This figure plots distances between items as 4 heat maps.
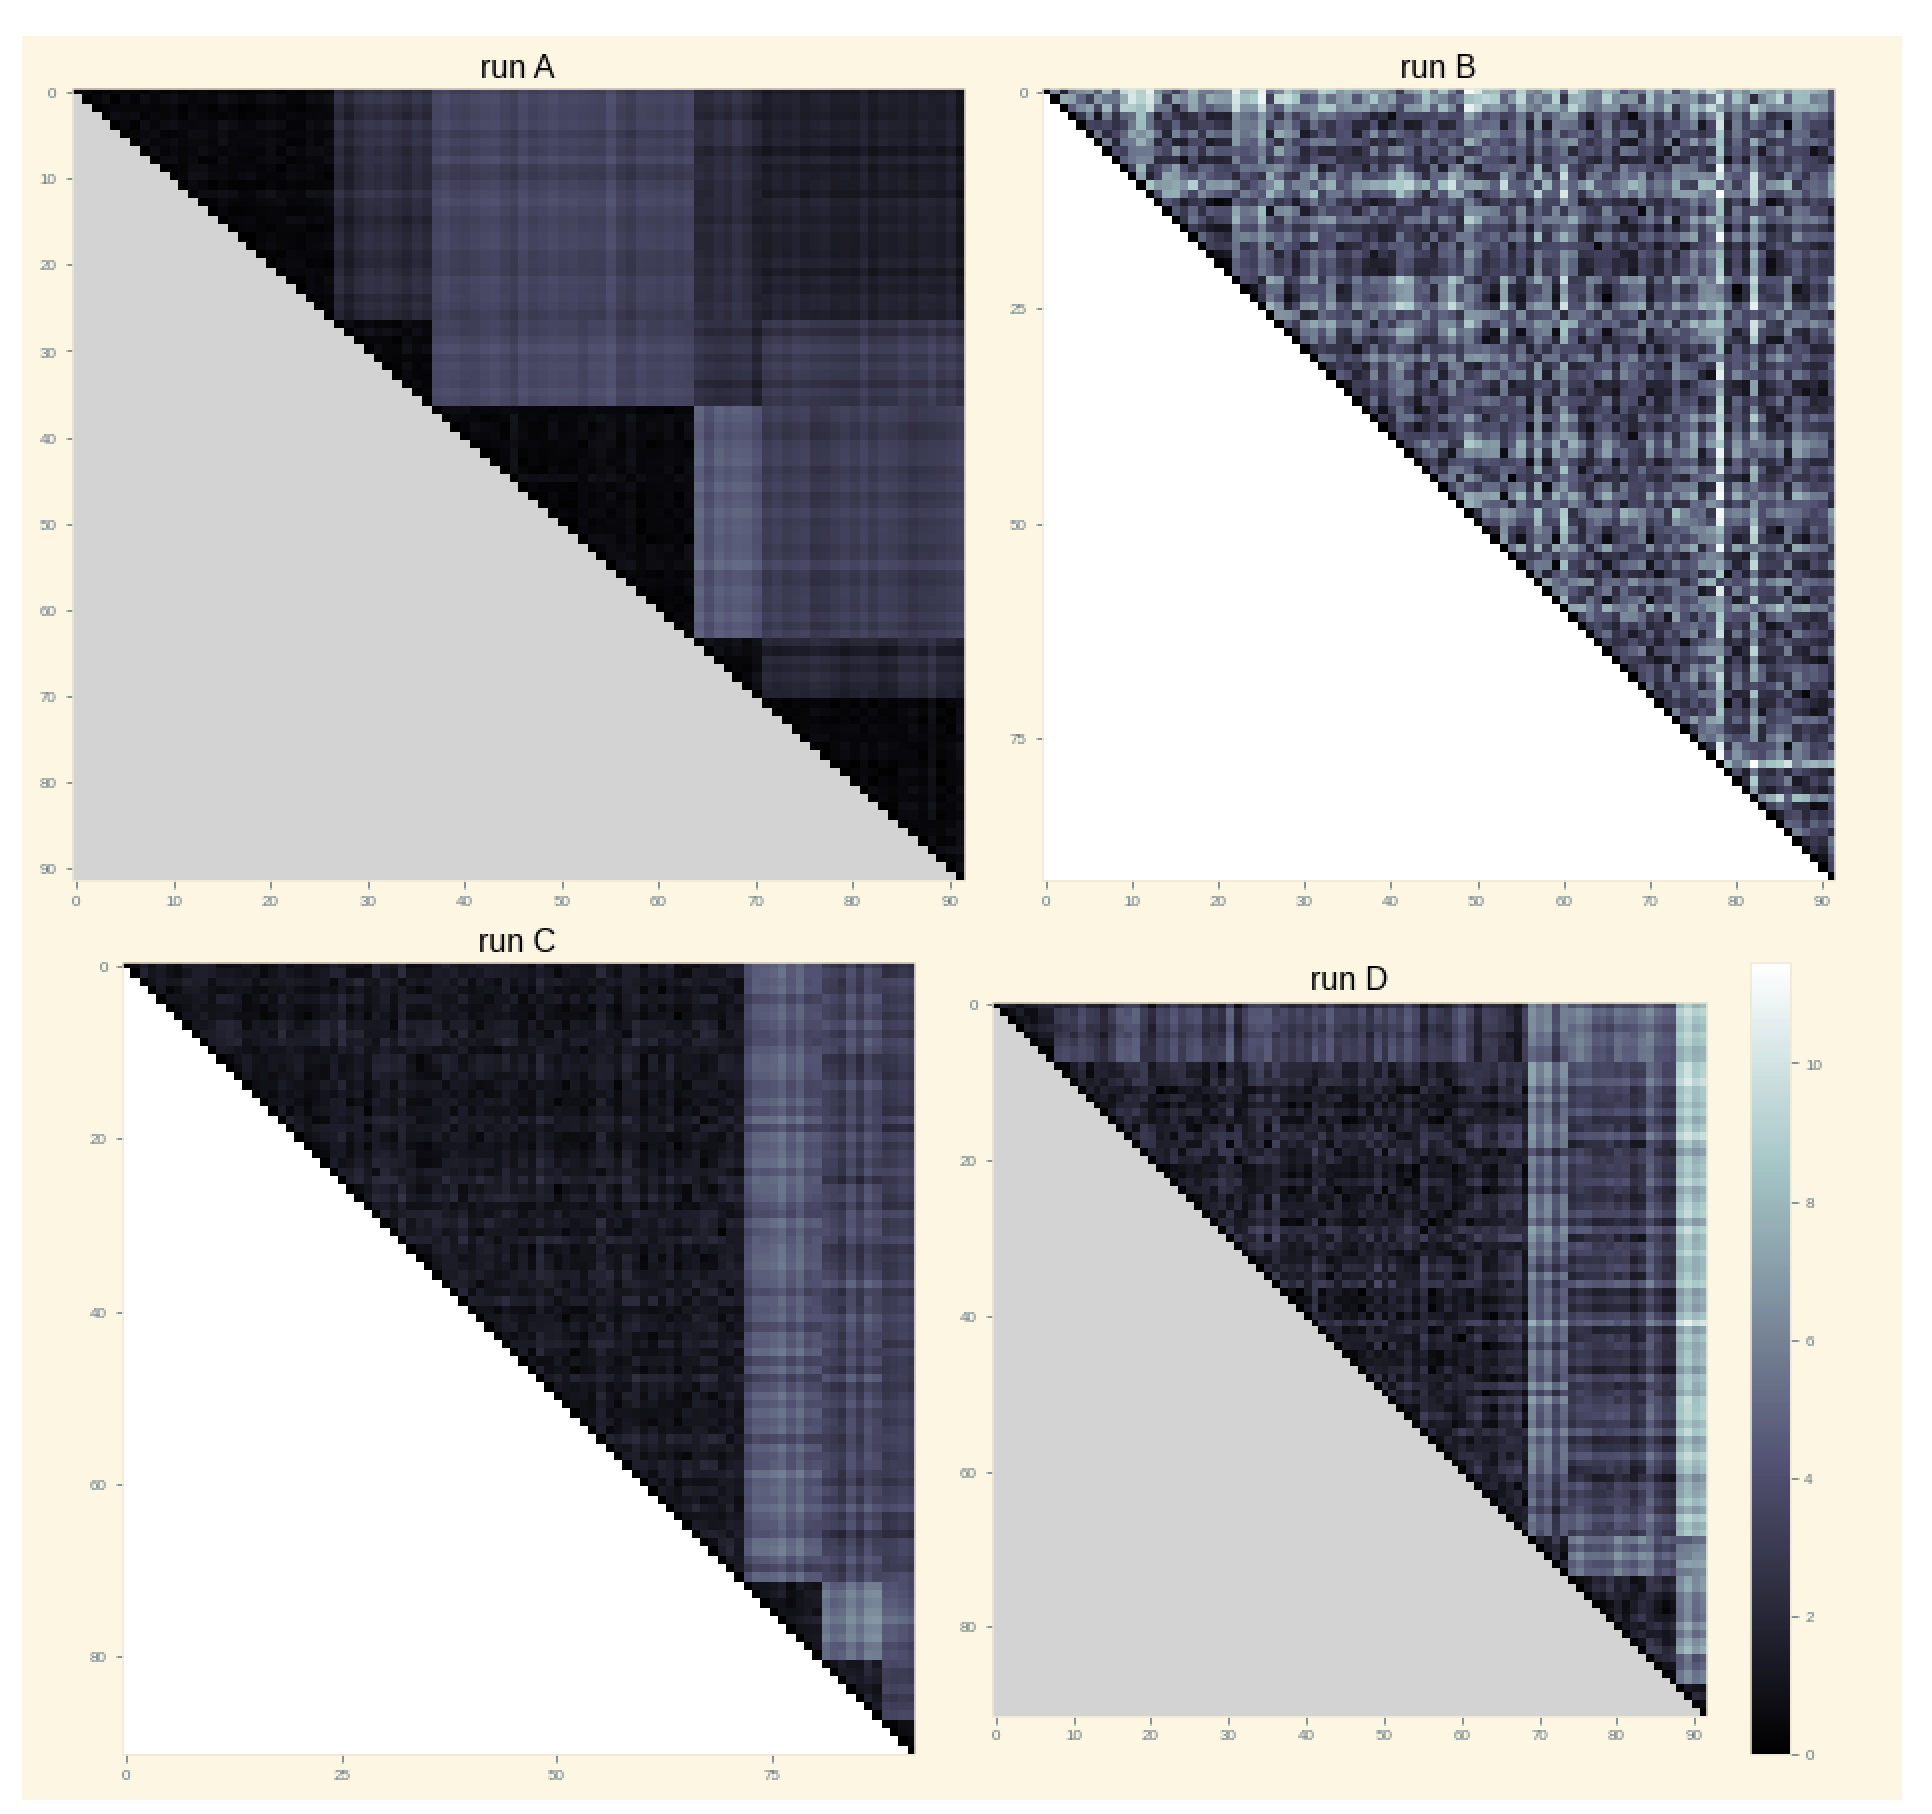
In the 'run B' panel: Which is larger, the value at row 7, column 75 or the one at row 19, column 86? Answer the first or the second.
the second
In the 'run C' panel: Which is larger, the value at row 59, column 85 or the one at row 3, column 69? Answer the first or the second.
the first
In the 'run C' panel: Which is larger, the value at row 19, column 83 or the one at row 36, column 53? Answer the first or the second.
the first
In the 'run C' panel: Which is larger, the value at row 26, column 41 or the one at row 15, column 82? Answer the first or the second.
the second
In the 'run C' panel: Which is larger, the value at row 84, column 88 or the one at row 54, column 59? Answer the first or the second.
the first
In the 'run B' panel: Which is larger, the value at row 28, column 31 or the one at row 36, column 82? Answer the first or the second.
the first
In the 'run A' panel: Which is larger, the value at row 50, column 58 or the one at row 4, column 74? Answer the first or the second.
the second
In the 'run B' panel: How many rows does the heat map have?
92
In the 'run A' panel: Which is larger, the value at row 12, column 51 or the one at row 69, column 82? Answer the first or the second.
the first
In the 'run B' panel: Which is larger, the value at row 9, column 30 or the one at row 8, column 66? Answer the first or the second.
the first
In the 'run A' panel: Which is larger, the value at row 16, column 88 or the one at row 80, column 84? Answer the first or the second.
the first
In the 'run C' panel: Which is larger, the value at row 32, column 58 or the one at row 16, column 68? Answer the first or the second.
the first
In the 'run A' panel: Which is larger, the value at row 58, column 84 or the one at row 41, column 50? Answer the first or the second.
the first
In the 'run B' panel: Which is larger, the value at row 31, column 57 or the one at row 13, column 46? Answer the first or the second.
the second
